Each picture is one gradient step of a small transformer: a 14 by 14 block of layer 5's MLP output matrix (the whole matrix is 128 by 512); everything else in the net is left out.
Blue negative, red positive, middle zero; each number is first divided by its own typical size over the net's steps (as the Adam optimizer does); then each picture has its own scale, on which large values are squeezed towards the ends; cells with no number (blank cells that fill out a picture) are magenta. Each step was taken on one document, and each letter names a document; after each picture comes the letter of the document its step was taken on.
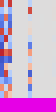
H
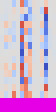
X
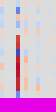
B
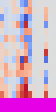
X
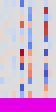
X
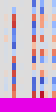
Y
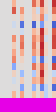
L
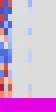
H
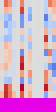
X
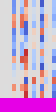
Y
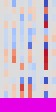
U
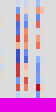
B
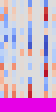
U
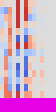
H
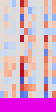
U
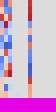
H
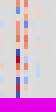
B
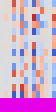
Y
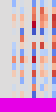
L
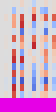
Y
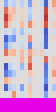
U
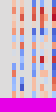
L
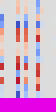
B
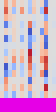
U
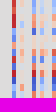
Y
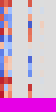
H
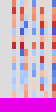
L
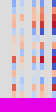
L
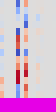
B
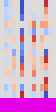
U
